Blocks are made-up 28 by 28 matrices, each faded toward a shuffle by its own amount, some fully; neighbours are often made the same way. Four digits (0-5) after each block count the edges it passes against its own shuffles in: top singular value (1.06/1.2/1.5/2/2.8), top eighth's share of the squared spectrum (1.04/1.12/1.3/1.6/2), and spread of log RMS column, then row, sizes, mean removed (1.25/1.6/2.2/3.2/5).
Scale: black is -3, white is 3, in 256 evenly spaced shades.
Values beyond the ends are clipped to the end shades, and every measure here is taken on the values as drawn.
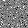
1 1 0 0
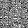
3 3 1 1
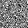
1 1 0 0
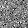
0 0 0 0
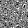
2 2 0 0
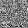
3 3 0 1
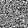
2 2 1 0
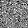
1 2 0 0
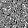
0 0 1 0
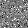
0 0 0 0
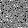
0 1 0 0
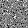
0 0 0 0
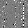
3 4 2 0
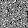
0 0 0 0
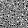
1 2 0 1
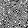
0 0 1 0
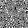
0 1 0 0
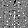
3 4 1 1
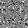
2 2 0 1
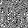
2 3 1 0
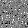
2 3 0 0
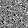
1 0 0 0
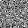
2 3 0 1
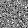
1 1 0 0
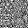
3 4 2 1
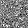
2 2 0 0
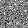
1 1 0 0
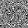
3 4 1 1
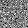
0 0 0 0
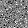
2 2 0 0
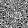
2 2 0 0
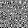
3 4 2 1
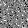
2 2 0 0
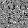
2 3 1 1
